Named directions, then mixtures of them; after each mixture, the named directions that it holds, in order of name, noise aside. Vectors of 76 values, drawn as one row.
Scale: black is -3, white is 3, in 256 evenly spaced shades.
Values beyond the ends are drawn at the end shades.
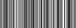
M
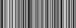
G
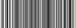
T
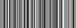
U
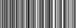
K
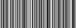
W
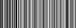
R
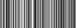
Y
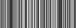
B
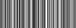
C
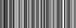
B, M, U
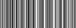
K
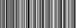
K, Y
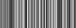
B, M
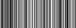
B, R, W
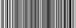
T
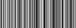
K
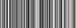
K, U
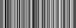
C
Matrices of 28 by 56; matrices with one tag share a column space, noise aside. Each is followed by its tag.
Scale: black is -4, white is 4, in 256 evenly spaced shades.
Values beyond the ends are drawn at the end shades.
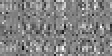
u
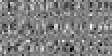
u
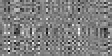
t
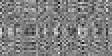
t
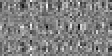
u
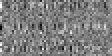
u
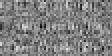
u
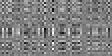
t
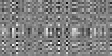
t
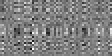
t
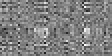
t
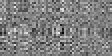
t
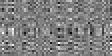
t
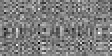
t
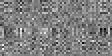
t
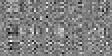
t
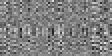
t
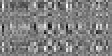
u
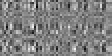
u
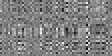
t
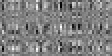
u
